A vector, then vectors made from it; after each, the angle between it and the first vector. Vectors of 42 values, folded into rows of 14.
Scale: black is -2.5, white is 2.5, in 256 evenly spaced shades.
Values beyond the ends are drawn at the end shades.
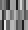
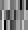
nearly opposite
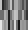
orthogonal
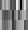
partly opposed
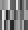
nearly opposite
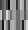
nearly parallel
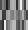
nearly parallel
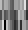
partly opposed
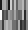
partly aligned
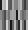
orthogonal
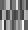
nearly opposite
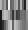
orthogonal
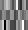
nearly opposite
